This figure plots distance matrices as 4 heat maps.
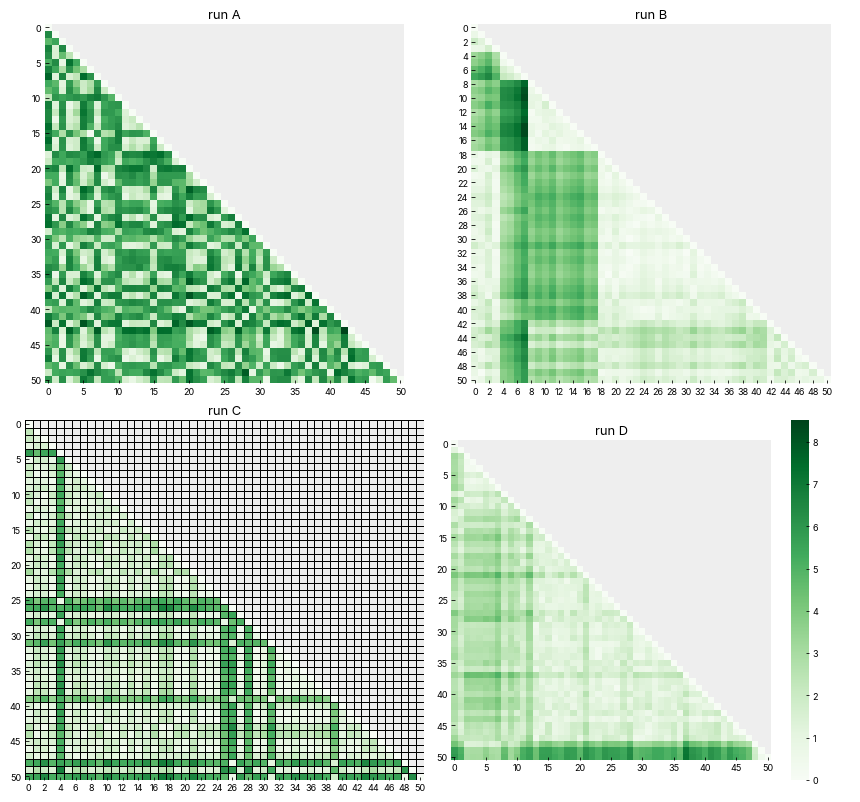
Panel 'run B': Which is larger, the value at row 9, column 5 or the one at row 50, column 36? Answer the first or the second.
the first
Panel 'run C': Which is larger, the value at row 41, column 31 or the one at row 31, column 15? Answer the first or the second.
the second
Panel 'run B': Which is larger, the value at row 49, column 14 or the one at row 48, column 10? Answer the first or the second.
the first
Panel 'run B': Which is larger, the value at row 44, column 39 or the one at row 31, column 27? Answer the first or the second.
the first
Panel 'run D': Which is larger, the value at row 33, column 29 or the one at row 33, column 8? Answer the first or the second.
the second
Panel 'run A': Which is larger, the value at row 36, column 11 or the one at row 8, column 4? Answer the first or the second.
the second
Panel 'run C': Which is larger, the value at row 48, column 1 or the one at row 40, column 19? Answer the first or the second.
the first
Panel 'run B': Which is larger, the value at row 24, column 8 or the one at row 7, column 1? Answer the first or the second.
the second
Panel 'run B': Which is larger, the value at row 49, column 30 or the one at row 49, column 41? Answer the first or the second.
the second
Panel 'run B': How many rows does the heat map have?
51
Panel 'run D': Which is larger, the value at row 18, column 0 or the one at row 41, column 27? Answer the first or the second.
the first
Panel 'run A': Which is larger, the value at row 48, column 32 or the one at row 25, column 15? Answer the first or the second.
the first
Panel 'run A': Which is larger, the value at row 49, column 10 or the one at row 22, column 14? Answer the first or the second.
the second
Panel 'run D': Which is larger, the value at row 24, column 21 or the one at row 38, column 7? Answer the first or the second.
the second
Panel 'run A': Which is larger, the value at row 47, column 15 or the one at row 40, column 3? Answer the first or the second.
the first
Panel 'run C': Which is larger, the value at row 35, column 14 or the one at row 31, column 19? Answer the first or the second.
the second
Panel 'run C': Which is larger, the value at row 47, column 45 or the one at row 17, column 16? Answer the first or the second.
the second
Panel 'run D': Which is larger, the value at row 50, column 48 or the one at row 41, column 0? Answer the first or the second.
the second
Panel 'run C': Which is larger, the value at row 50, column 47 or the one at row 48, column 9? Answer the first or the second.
the first
